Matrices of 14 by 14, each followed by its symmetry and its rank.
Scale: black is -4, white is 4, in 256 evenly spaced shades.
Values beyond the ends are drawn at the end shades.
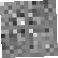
symmetric, rank three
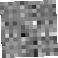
antisymmetric, rank two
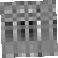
neither, rank one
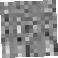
neither, rank three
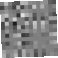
antisymmetric, rank two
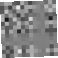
antisymmetric, rank two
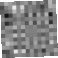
antisymmetric, rank two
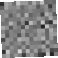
neither, rank three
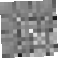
symmetric, rank three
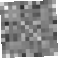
symmetric, rank three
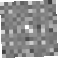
symmetric, rank three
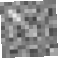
symmetric, rank three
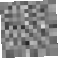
antisymmetric, rank two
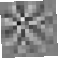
antisymmetric, rank two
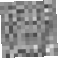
neither, rank three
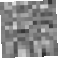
neither, rank three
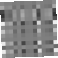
neither, rank one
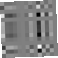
neither, rank one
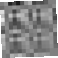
antisymmetric, rank two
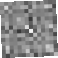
symmetric, rank three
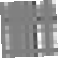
neither, rank one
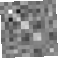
symmetric, rank three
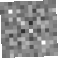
symmetric, rank three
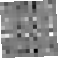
antisymmetric, rank two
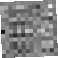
neither, rank three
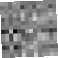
neither, rank three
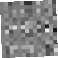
neither, rank three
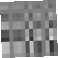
neither, rank one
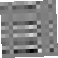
neither, rank one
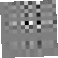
neither, rank one
